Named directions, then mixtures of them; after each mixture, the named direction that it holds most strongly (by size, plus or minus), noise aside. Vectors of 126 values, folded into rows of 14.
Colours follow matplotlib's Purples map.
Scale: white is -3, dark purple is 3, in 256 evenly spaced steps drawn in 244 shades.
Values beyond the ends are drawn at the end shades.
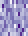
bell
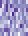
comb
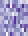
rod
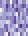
comb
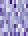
bell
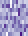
rod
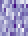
bell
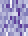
rod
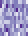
comb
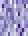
bell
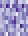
rod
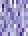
bell
